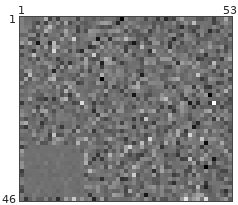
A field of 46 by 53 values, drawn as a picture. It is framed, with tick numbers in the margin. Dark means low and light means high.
In the bottom left lies a patch that is calmer than the rest. There is no overall slope. There is no seam. The bottom left is the smoothest part. No single row or column stands out from its neighbours. The grain is fine, like static.
